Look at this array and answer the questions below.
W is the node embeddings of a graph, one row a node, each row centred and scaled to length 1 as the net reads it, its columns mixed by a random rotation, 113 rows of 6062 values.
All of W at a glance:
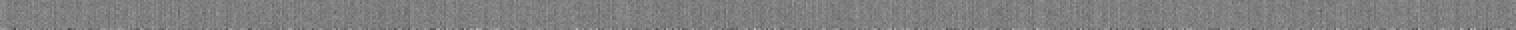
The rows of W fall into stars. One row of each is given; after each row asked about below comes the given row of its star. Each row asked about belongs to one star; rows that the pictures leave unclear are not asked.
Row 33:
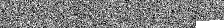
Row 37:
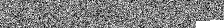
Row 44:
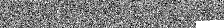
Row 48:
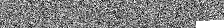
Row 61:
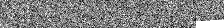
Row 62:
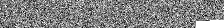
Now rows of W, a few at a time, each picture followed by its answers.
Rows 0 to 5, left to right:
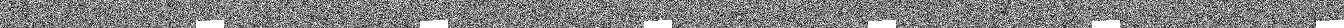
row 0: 44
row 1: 48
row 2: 37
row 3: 62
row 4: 44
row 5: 33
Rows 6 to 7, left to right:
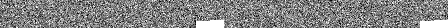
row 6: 33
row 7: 61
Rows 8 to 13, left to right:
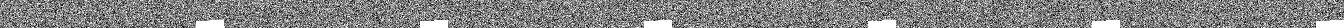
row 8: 48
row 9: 33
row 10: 44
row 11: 62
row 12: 37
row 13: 44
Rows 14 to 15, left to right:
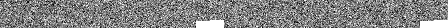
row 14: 44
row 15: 33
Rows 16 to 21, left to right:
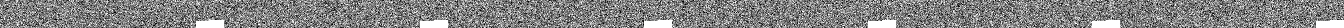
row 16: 48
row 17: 44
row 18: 33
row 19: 44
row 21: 44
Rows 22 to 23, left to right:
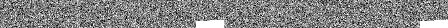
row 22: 44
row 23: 61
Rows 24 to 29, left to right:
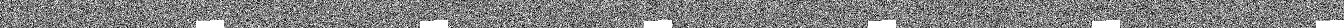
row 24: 44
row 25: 62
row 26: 62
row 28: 37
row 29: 44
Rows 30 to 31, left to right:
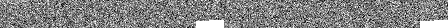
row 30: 48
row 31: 61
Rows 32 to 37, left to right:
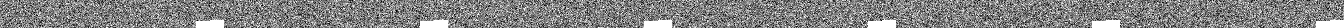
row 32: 62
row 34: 61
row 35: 37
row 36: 48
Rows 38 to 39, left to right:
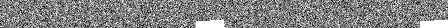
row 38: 62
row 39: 61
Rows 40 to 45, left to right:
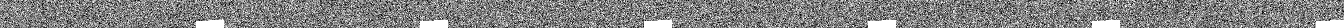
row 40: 48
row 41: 61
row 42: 33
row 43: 62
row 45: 37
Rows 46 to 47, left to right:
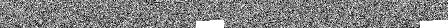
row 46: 48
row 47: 48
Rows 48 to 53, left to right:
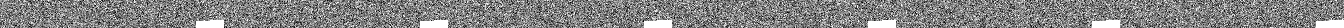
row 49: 33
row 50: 48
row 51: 48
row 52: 37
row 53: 48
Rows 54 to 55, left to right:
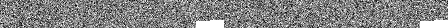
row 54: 37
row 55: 62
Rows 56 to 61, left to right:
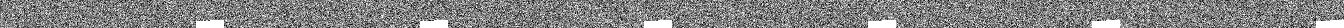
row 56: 61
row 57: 62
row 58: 37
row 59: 48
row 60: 61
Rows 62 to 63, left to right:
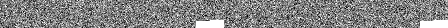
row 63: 33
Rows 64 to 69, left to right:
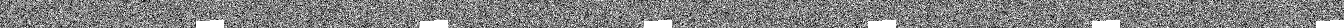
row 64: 33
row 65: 37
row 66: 61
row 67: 37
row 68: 61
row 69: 62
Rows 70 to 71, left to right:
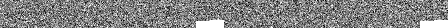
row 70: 62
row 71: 44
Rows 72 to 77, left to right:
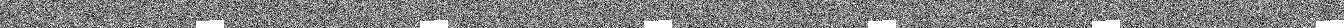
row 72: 48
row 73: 44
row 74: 61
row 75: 61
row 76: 61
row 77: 44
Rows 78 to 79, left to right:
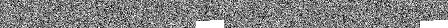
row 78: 37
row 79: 33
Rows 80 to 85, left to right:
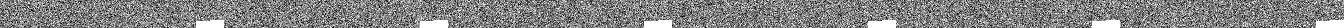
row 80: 33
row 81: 37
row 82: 33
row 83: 62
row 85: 33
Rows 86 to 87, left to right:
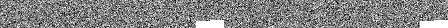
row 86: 62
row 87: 44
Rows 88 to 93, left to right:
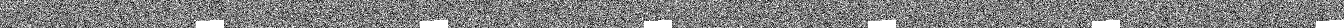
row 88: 62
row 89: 62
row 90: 44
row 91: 48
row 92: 37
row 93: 48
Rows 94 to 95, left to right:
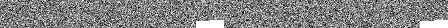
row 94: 44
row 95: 62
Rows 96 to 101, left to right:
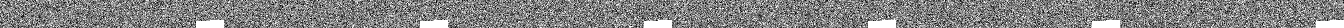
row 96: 33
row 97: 33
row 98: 62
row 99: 48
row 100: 37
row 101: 44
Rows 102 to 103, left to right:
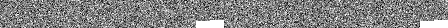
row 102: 44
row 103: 33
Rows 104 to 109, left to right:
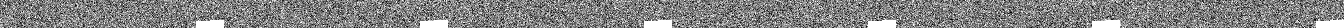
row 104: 61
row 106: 48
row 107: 37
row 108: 48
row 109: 61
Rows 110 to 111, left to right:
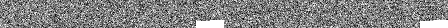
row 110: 61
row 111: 44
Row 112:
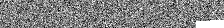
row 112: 37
